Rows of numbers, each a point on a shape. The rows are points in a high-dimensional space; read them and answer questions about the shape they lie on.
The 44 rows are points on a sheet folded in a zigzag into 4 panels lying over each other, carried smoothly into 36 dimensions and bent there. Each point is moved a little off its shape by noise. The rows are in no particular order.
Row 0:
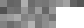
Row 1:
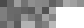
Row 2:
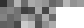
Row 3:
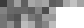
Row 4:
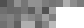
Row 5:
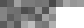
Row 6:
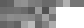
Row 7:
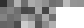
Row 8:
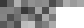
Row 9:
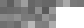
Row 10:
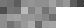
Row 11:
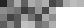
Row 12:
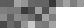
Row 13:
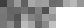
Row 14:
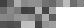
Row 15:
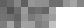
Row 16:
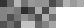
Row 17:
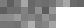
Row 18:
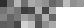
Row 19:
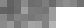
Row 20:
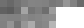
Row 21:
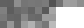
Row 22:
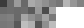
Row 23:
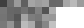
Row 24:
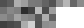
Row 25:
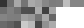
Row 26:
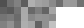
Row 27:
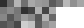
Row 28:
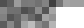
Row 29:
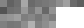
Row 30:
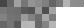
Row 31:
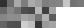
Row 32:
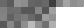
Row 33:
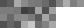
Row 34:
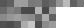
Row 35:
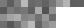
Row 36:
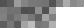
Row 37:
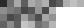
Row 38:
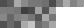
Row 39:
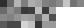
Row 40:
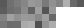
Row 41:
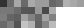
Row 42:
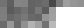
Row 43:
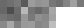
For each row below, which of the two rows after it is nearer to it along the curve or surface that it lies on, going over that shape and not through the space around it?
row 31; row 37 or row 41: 41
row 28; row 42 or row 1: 42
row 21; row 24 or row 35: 24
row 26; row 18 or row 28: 18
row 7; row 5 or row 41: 41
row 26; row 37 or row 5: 37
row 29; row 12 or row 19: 19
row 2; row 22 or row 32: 22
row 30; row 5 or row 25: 25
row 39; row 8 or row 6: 8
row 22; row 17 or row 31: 31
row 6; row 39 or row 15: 15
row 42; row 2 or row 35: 35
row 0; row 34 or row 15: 34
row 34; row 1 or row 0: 0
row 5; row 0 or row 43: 43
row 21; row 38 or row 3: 38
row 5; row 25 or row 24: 24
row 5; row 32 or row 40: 32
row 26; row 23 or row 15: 23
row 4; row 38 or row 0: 38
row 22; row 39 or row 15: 39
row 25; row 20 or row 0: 20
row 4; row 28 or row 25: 25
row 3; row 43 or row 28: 43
